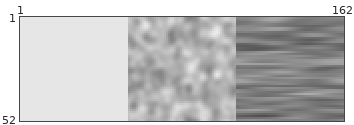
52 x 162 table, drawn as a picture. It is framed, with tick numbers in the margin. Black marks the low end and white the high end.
The table splits into one row of 3 panels. Panel 1,1: very high, flat. Panel 1,2: high, blotchy. Panel 1,3: middling, streaked across.
